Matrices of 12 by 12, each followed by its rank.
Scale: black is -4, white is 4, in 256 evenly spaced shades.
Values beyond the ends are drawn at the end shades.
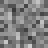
full rank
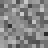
full rank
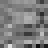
two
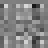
two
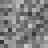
full rank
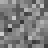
full rank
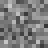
full rank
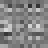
two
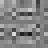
two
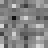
two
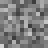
full rank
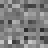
two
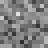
full rank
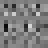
two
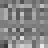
two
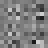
two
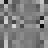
two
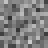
full rank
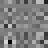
two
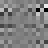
two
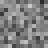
full rank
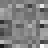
two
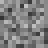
full rank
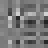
two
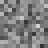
full rank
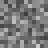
full rank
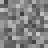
full rank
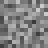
full rank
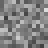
full rank
